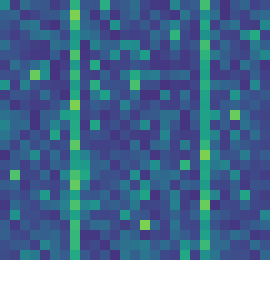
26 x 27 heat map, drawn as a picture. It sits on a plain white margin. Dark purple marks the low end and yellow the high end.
Odd lines: columns 8 and 21. Slope: none. Histogram: skewed, a long tail of high values. Average level on the scale: 30%.
